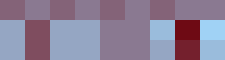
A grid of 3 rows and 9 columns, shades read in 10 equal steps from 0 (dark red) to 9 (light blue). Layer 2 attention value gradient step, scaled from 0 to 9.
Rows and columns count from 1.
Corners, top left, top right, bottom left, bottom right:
4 5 7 8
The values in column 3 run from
4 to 7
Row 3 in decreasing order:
8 7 7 7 7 5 5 3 1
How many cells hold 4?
4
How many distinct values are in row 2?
6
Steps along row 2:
down up same down same up down up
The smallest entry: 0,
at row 2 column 8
